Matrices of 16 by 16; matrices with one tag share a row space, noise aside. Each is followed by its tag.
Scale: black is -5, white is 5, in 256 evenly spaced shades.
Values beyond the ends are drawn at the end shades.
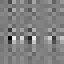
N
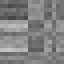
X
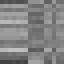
X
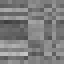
X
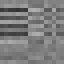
X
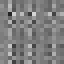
N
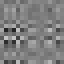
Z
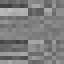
X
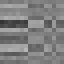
X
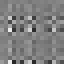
N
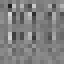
N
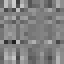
Z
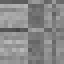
X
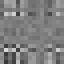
Z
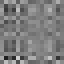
Z
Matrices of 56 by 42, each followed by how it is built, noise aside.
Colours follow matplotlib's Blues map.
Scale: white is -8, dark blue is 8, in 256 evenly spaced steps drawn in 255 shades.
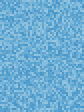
noise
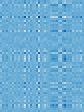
low rank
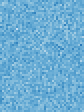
noise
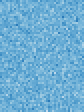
noise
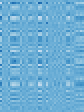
low rank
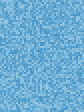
noise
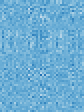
low rank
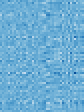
low rank
